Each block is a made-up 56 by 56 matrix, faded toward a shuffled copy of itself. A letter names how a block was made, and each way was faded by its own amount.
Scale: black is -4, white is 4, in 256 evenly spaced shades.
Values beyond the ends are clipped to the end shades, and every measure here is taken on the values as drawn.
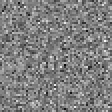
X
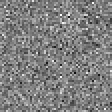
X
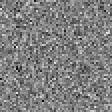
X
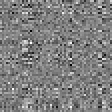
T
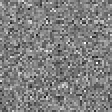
X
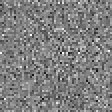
X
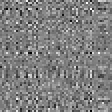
T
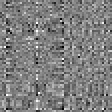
T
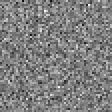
X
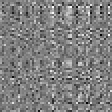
T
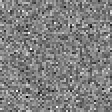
X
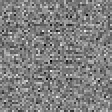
X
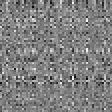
T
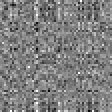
T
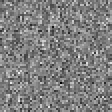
X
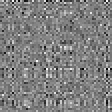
T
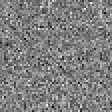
X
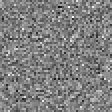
X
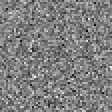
X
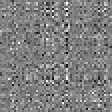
T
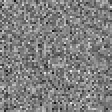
X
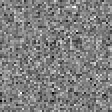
X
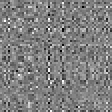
T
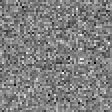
X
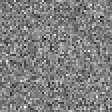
X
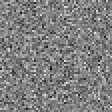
X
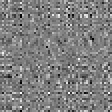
T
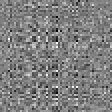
T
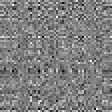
T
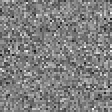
X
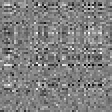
T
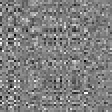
T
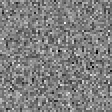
X
